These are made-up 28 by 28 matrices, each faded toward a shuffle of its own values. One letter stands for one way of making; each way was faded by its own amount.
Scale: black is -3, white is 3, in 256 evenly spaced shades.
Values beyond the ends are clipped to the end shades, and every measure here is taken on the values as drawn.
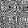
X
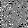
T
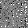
T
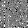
T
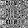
X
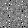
T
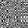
X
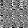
X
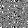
T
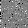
T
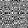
X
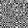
X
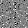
T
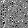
T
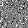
T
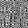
X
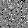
T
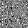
T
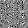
T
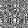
X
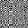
X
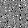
T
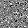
T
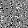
T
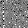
T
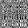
X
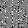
T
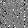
T
